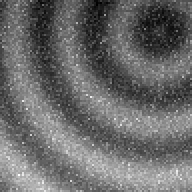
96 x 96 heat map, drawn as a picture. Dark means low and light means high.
Histogram: bell-shaped. Slope: up to the bottom. Rings: centred on the top right. Average level on the scale: 40%. Odd rows or columns: none.
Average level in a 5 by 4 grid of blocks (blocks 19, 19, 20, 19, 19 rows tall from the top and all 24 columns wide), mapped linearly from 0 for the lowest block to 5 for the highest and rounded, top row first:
1110 | 2222 | 3222 | 3433 | 5455
